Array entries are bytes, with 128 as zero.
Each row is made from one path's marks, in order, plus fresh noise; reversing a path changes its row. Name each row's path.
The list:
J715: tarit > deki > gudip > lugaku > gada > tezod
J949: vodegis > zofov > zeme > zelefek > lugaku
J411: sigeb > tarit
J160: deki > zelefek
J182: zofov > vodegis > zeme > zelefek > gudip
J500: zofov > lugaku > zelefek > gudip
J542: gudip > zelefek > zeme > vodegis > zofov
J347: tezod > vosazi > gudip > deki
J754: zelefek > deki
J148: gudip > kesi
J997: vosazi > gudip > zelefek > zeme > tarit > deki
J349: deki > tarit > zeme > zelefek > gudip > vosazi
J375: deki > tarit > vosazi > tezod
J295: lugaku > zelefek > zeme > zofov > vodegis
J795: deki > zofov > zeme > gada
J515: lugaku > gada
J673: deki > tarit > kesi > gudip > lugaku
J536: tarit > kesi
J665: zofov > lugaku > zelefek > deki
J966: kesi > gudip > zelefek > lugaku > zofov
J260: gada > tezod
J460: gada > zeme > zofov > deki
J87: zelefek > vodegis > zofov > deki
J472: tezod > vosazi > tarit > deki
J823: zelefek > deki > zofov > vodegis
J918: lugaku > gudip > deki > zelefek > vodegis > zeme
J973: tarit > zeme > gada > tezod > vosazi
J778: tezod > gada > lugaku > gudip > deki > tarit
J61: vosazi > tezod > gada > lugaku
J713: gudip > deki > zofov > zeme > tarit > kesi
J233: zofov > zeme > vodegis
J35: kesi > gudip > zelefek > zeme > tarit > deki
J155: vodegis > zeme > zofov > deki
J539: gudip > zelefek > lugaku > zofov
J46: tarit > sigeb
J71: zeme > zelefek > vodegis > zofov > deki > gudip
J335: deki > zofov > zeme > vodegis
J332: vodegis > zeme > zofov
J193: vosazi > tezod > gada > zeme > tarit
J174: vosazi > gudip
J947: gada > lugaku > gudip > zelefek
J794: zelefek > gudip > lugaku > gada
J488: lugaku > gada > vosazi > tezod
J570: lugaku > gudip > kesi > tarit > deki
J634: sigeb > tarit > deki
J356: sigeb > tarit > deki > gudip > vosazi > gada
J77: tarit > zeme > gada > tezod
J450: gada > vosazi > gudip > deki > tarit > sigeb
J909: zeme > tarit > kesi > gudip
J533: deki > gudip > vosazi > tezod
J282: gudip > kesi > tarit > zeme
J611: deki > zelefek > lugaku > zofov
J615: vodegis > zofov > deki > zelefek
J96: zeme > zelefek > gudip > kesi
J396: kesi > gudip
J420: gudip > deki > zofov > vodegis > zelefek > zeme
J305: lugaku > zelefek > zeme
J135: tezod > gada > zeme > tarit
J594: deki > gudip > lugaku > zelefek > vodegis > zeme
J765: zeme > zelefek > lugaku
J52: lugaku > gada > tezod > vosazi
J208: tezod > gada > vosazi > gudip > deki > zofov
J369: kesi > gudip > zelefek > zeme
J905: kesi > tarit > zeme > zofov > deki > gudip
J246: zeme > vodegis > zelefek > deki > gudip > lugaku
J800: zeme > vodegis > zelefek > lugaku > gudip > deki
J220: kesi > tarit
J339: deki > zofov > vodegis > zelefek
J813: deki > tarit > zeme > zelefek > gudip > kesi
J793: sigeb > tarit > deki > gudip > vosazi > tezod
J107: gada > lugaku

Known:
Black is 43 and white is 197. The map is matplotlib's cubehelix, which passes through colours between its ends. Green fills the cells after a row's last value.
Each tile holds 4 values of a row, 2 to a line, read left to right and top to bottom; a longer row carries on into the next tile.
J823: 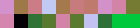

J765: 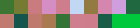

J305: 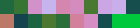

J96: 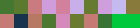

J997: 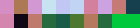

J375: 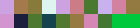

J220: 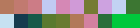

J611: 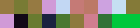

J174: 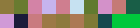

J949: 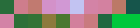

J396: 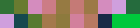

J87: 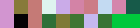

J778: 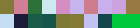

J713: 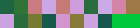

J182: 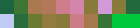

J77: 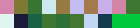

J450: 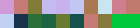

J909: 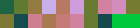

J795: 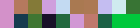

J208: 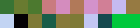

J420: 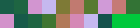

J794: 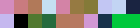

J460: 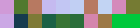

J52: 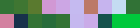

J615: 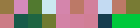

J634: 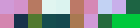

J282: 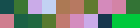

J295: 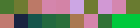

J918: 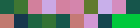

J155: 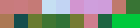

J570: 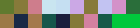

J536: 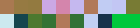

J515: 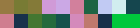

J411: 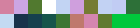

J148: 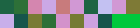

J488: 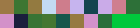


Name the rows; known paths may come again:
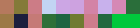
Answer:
J800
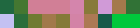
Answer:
J500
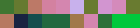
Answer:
J295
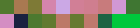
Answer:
J332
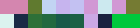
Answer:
J46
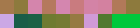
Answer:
J233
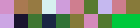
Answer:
J533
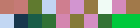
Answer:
J947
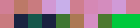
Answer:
J335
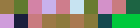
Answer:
J174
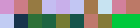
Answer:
J450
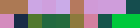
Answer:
J35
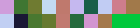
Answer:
J260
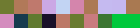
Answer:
J813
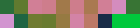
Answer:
J905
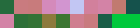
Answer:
J949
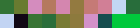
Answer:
J966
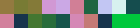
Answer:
J515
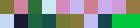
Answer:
J778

